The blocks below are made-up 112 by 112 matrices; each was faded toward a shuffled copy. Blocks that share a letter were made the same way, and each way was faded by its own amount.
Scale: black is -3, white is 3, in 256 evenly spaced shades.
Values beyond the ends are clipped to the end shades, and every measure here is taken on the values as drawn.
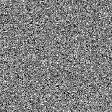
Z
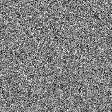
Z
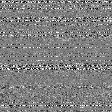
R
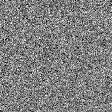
Z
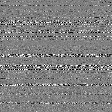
R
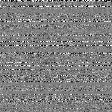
R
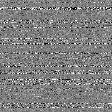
R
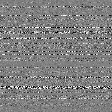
R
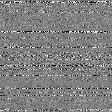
R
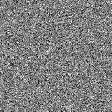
Z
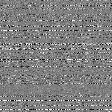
R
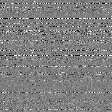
R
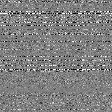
R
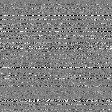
R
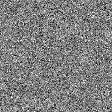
Z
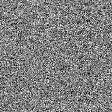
Z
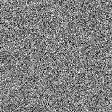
Z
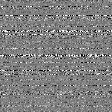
R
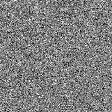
Z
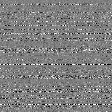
R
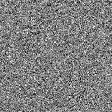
Z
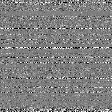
R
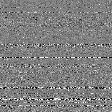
R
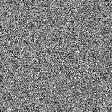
Z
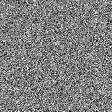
Z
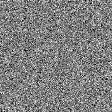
Z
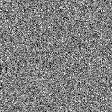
Z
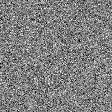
Z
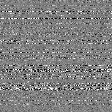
R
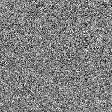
Z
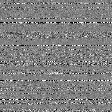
R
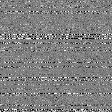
R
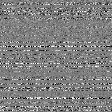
R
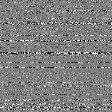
R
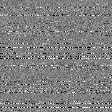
R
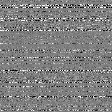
R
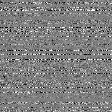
R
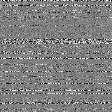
R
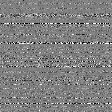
R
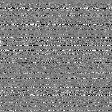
R
